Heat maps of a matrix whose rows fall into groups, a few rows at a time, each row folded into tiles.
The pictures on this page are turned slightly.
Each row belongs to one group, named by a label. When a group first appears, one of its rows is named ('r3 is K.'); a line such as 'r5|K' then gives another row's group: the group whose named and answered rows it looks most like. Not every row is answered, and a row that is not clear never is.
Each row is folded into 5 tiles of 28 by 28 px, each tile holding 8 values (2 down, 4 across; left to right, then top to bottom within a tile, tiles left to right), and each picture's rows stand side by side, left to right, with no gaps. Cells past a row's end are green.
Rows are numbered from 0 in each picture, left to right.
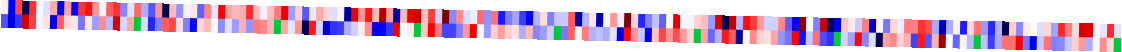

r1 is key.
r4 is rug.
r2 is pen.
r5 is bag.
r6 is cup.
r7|key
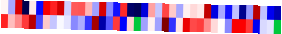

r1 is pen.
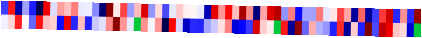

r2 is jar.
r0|rug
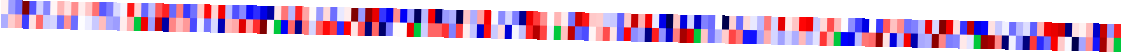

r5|key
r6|key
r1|jar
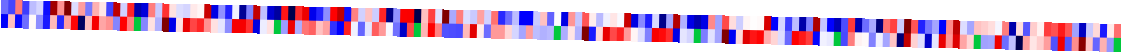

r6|rug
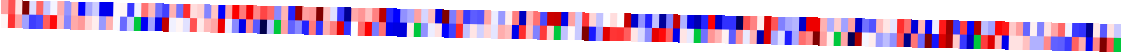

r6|jar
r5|rug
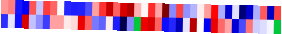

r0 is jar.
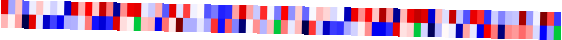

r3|bag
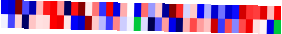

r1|bag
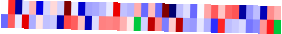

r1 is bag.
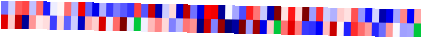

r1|rug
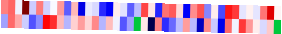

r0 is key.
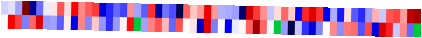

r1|rug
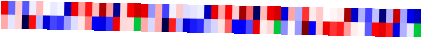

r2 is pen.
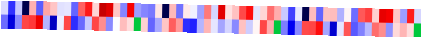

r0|key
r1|key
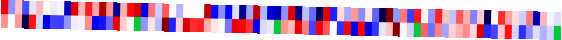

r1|pen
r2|rug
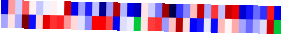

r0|pen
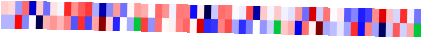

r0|cup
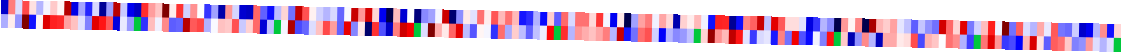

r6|bag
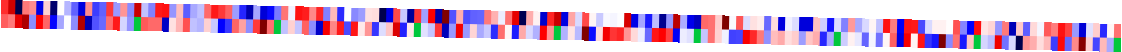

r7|cup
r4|pen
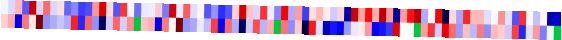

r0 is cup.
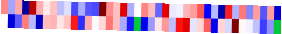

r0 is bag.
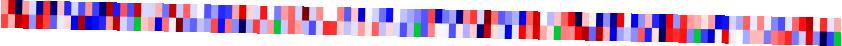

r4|rug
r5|jar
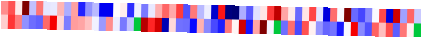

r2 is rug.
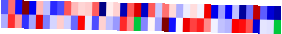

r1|pen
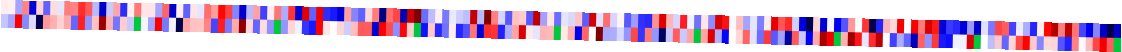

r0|cup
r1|cup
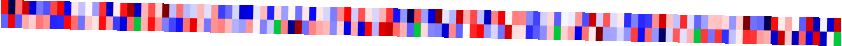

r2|jar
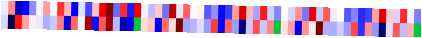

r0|jar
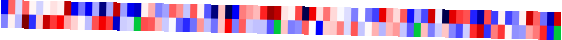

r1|jar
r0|pen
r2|bag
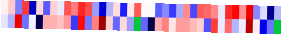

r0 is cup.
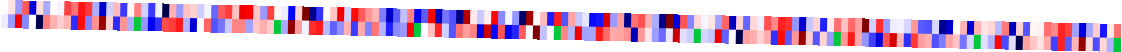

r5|cup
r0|cup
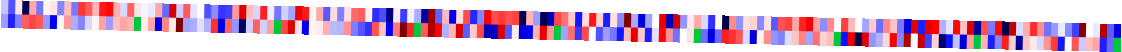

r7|bag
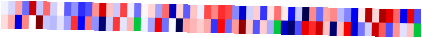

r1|cup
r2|key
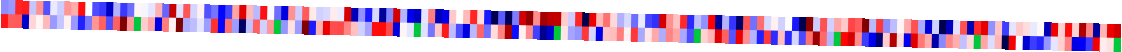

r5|rug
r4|bag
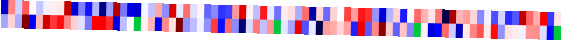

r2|cup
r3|bag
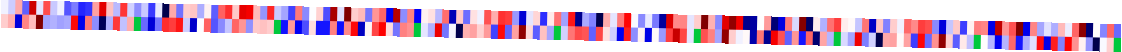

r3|cup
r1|key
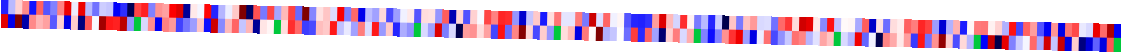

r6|cup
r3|cup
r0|jar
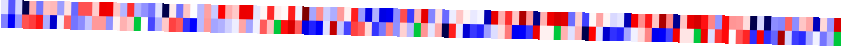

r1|key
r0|key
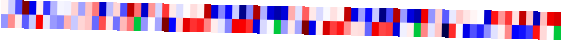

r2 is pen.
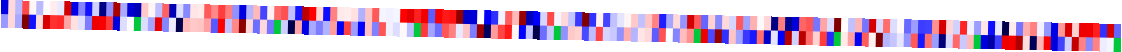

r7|key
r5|jar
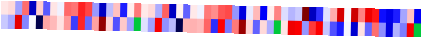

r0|cup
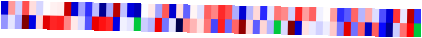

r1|cup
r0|pen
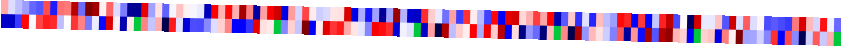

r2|pen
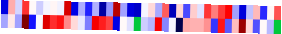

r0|pen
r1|cup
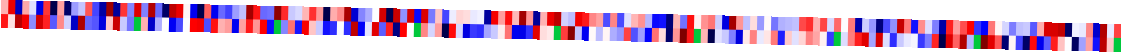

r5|bag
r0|rug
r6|rug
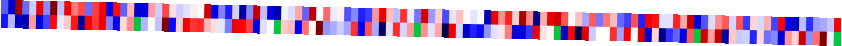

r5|jar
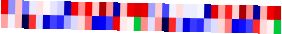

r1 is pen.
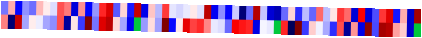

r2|jar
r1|pen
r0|jar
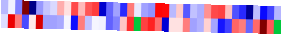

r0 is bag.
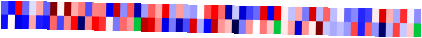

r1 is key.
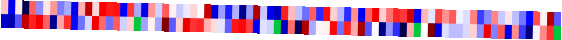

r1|pen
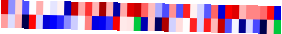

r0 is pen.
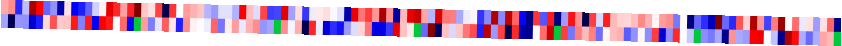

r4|bag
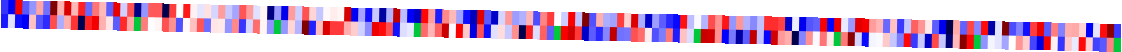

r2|pen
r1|bag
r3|rug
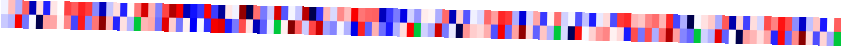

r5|cup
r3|cup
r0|cup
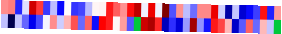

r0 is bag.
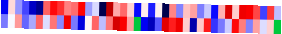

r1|key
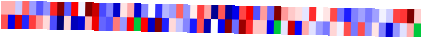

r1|jar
